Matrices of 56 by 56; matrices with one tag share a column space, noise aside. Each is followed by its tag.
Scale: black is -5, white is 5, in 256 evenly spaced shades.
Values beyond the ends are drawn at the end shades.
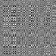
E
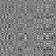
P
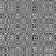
P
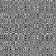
P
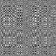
E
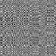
E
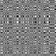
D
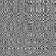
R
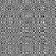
D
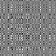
P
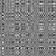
R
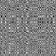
D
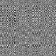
E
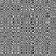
D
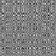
R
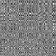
R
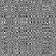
D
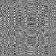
E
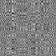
R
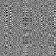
E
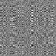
E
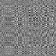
E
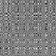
R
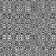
P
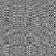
E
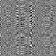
E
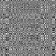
P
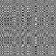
E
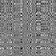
R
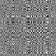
D
